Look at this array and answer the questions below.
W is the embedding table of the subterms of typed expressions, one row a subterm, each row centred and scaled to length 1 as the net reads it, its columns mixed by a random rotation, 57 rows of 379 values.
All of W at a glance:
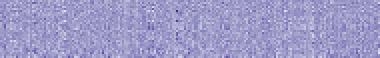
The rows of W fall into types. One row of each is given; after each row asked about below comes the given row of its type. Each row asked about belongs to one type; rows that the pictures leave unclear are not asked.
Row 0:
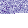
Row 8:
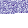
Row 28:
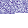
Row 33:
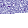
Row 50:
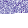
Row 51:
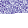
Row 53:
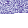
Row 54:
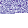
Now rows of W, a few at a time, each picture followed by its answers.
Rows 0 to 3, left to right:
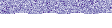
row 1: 53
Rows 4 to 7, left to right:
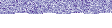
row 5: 0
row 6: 54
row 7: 51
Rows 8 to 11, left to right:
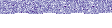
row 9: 0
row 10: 33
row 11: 33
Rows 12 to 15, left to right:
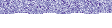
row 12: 28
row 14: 53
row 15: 50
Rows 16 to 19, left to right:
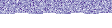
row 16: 50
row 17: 51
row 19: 54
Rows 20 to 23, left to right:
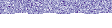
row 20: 33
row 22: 53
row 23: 54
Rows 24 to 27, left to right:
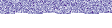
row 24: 50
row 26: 50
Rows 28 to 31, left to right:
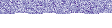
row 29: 8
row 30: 53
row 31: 0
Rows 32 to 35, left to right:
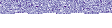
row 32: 54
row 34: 33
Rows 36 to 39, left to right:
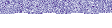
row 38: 28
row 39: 33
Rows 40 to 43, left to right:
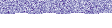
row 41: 8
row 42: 28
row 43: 0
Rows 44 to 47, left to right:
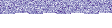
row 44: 8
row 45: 0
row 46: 0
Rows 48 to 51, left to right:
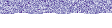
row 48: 53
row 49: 54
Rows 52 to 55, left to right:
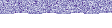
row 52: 53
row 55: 8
